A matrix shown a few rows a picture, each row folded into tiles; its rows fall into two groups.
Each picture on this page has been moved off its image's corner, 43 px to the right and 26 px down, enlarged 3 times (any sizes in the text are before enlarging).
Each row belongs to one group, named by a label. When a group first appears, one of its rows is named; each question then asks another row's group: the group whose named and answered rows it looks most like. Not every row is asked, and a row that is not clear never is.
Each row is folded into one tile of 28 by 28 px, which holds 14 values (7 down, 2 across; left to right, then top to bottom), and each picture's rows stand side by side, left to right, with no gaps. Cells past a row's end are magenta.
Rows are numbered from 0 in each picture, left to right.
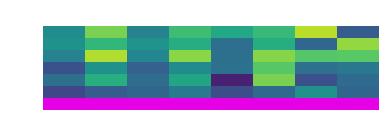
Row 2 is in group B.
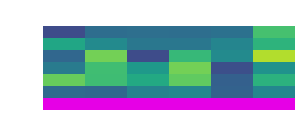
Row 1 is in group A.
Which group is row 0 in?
A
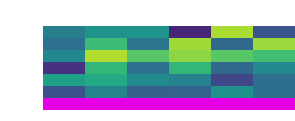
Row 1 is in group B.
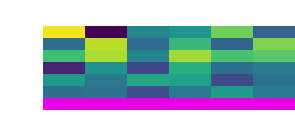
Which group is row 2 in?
B
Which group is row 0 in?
B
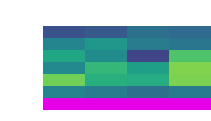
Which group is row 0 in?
A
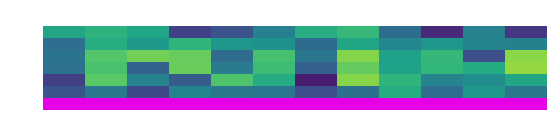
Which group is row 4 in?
A
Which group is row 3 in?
B
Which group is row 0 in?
B
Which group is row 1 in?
B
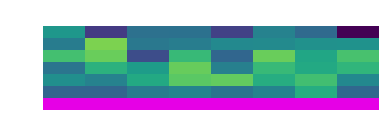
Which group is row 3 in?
A
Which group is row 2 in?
A
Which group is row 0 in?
B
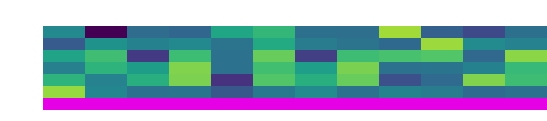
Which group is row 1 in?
A
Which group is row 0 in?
A
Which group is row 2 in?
B
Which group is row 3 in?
A
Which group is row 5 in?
A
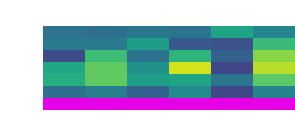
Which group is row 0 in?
A
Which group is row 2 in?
B
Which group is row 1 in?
A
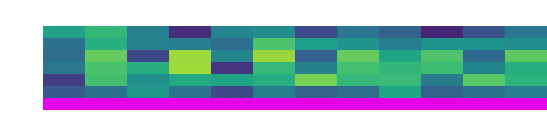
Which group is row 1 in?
A
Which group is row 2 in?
B
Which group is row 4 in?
A
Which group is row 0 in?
B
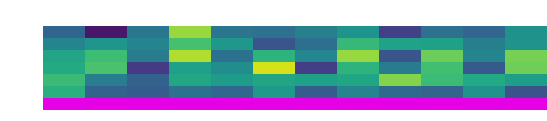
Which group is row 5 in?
A
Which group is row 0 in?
A
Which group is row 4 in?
A
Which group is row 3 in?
B
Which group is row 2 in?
A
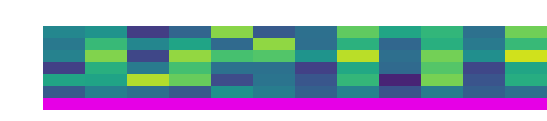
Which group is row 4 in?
B
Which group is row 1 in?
A
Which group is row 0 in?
B
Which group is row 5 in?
B
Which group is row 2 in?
B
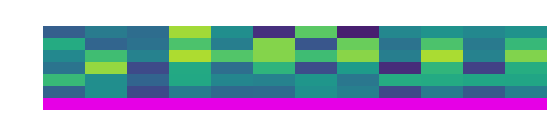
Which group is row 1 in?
B
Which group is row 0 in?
A
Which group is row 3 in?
B
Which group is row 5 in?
B
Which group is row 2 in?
B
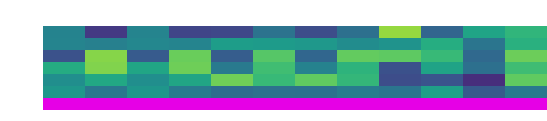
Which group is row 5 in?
B
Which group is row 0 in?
A
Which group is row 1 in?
A
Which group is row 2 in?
A
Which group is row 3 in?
A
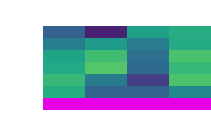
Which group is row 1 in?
B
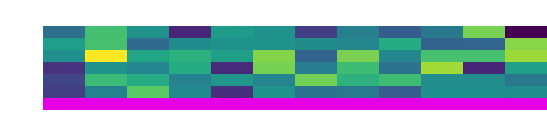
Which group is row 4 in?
A
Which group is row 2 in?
B
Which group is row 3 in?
A
